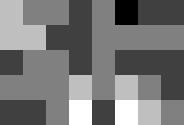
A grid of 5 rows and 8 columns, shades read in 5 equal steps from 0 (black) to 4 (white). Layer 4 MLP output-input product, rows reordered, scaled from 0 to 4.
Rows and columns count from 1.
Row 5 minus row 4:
-1 -1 0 1 -1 1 1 1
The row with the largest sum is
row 5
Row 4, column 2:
2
